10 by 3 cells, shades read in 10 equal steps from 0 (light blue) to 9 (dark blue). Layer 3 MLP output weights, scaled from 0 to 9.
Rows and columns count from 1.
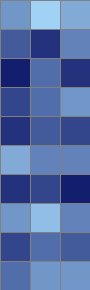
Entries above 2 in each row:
1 3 3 3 3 2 3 2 3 3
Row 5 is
8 6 7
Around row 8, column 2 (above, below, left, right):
7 5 3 4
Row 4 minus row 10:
2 2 0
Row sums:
5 18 22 15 21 10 24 8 18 11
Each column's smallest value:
2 0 2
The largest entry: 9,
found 2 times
